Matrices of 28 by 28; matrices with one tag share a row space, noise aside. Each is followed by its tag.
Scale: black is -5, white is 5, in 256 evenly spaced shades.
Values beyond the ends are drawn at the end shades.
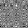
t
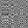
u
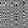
t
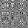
u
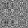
u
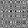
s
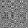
u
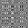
u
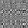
s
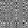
t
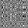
s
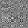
u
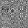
u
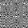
t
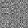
u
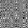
t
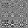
u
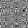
t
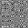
u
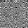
t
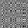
s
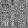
u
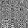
u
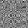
s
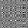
s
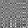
s
